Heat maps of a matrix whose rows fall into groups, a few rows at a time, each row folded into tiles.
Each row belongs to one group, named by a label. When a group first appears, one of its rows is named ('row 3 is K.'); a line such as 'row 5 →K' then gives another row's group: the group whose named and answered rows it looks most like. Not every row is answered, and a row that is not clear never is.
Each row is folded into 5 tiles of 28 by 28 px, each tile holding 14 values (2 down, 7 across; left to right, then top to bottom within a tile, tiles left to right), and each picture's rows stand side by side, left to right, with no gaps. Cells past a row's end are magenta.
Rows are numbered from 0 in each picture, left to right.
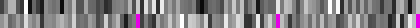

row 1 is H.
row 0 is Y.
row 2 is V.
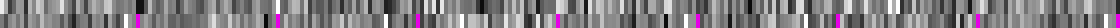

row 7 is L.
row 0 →L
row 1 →Y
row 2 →Y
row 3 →H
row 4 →L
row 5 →Y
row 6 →V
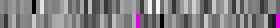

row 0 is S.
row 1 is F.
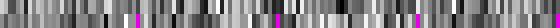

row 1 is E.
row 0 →L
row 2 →H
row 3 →E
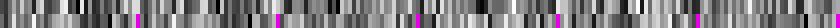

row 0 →S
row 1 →S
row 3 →H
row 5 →L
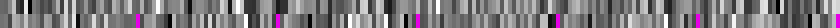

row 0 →Y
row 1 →Y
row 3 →F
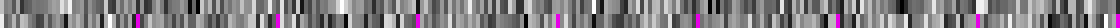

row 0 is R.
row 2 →R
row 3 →L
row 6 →H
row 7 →L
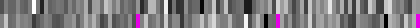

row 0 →E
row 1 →Y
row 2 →L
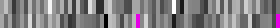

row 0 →L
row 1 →E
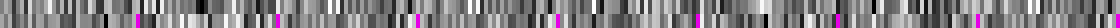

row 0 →L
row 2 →V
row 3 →V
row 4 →E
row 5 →R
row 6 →S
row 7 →V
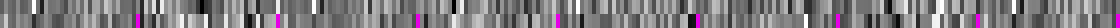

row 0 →E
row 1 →H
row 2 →E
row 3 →S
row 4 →F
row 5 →Y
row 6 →Y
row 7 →E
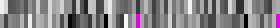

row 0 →L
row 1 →L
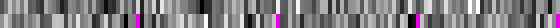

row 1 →H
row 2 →F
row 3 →V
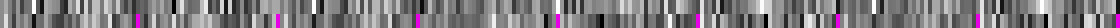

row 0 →E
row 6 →E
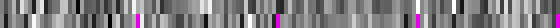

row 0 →S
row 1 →R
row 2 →Y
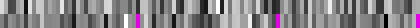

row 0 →L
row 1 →E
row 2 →L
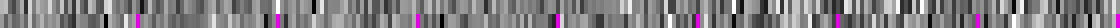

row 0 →L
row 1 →Y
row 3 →F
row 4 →R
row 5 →E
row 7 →S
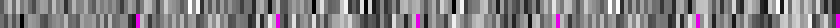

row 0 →F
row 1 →V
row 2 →S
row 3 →S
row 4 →V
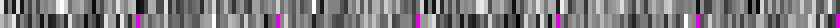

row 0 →R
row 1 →Y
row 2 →E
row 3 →R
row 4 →L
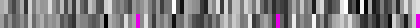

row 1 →E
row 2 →S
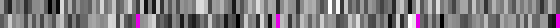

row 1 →R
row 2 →V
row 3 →F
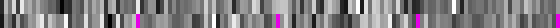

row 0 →H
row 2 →E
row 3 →E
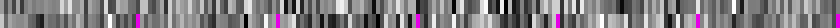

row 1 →L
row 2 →R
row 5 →E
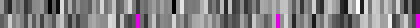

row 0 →F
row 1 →S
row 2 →E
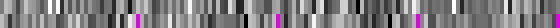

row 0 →V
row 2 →S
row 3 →E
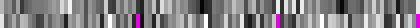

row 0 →R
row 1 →H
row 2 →H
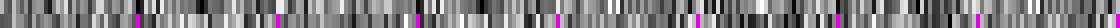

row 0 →Y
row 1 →H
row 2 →L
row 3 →H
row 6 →S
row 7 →V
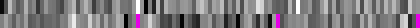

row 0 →Y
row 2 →F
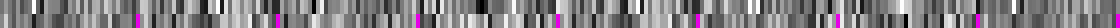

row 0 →E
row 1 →E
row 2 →S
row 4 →E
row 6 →R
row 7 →E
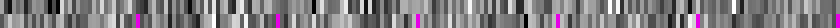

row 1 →Y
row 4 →V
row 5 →E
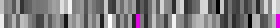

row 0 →R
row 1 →S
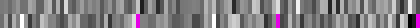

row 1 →Y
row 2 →F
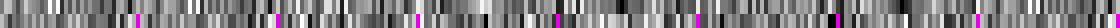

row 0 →V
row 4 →H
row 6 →H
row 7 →V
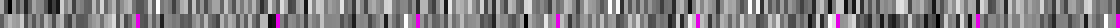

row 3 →L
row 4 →V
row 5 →V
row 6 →R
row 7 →L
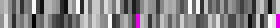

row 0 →E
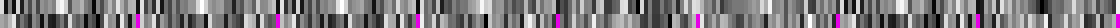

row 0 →R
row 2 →R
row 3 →R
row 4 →S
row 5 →R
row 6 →R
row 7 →H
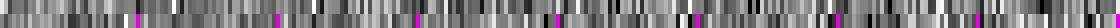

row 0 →L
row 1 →E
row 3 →Y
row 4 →F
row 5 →F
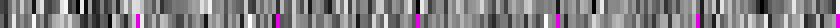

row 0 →S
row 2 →Y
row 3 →L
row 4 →S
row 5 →H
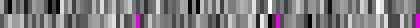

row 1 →F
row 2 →Y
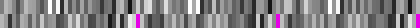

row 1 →V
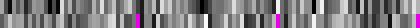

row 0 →F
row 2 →S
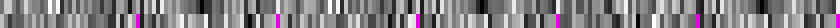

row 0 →V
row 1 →H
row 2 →V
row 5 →H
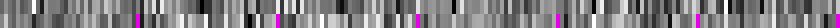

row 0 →E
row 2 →H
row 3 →S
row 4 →S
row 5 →Y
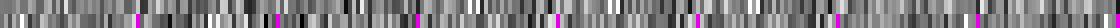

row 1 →Y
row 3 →V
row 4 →V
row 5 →V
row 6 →L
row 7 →L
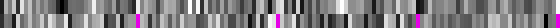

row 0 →H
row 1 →V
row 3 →Y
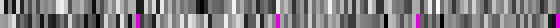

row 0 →R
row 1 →H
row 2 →L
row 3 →F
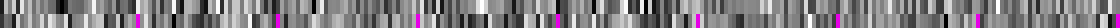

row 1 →E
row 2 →S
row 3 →R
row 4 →S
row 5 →R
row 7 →F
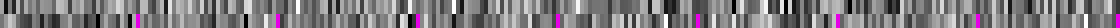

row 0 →R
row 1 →L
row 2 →F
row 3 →E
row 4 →Y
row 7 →Y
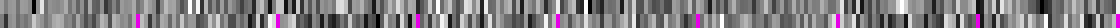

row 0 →S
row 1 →V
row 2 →R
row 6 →R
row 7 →H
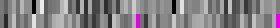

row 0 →S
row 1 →S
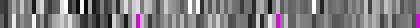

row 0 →S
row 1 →V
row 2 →E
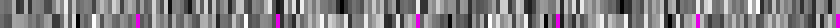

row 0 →Y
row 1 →Y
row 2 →H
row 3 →Y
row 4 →H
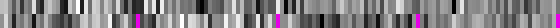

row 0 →E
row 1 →H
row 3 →S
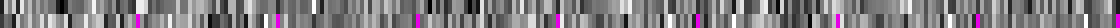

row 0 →H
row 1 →L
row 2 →E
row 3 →F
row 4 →R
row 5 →S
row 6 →R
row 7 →Y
